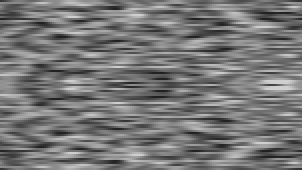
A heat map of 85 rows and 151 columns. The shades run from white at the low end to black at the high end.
The grain runs across in streaks. The middle right is the ninth with the lowest average. The histogram is bell-shaped. It is mirror symmetric from top to bottom. There is no overall slope.
